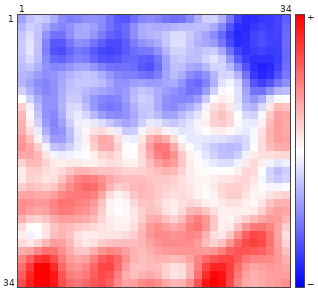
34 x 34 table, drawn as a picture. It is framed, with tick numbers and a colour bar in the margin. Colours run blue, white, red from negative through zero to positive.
The field climbs toward the bottom. There are no lone odd cells. On average the colour sits 50% of the way up the scale. There are no regular stripes. The ninth with the lowest average is the top right. The field is mottled with small blotches.
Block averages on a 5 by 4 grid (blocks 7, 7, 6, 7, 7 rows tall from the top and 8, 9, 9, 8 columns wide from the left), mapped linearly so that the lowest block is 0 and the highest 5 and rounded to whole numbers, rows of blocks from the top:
1120
2222
3333
4444
5455
